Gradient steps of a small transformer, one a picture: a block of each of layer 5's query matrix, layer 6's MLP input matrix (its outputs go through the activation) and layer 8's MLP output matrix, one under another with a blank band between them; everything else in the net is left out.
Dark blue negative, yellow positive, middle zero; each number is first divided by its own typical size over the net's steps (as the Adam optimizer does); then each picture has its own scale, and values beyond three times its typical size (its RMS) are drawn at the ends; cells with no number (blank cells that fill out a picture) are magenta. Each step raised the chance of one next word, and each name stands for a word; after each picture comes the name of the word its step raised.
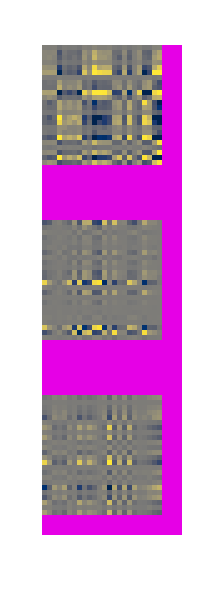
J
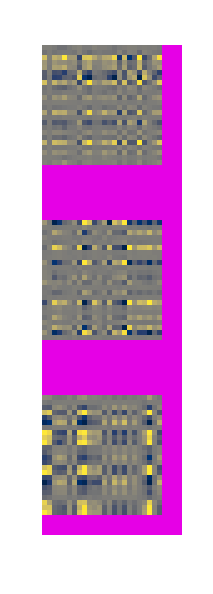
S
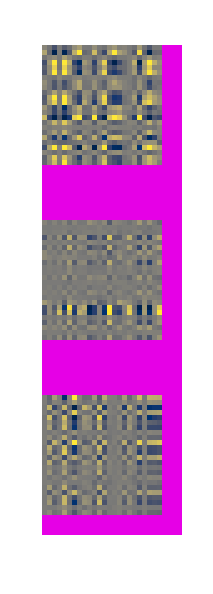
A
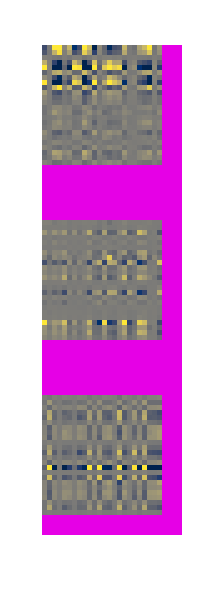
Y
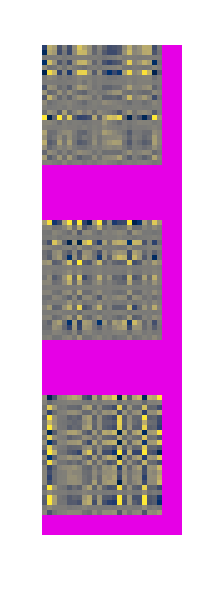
A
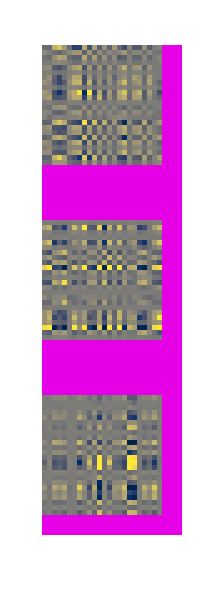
J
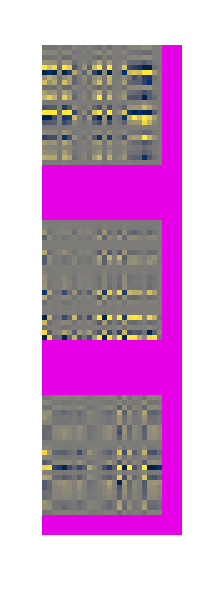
Y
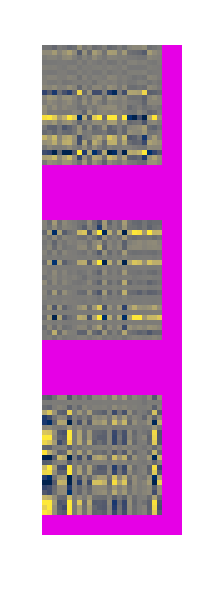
S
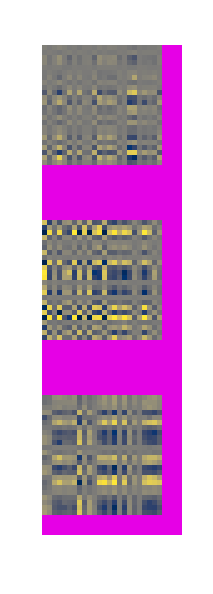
S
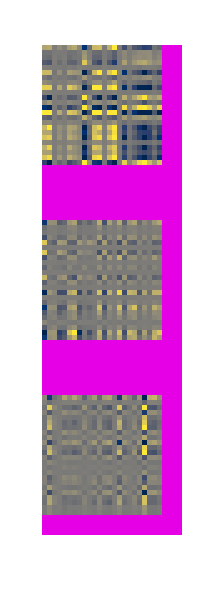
A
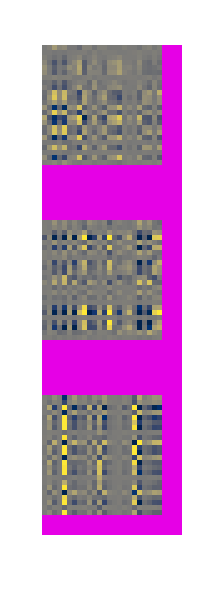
A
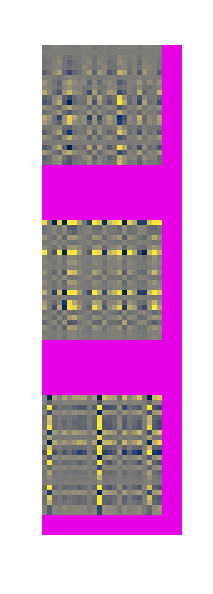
A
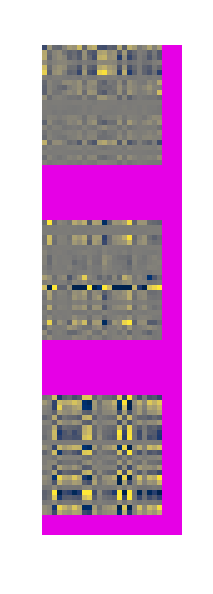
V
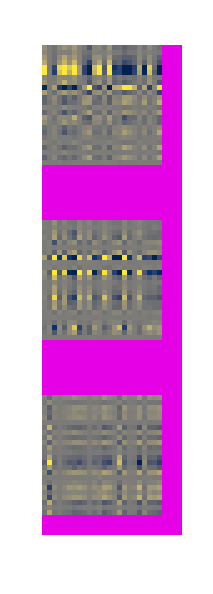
J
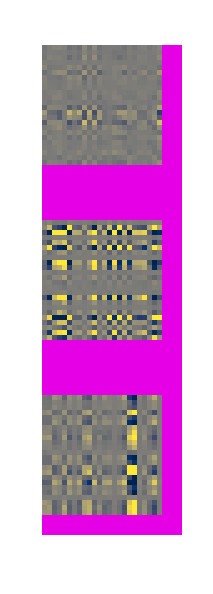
S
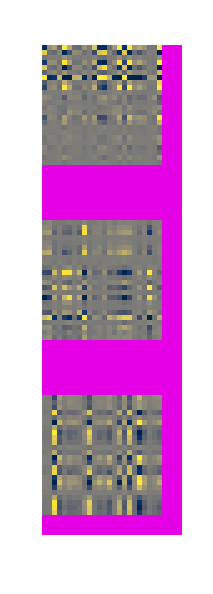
S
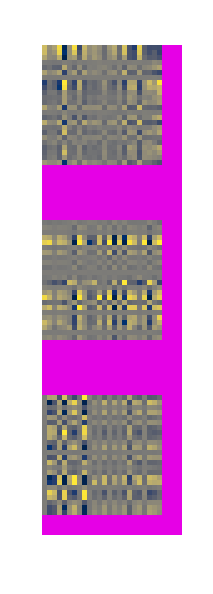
V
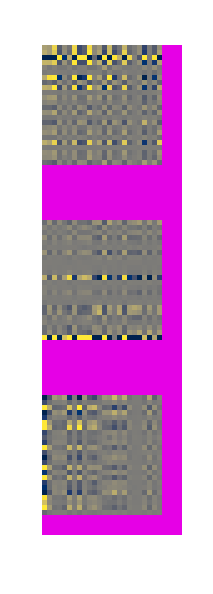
A
